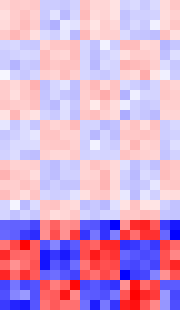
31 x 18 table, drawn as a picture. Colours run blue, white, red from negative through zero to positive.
The field is checkered. There is no overall slope. The top part is calmer, up to a seam about 70% of the way down.
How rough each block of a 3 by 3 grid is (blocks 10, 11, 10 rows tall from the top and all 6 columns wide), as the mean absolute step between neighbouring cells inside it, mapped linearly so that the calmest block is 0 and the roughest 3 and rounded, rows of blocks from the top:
000 | 000 | 333
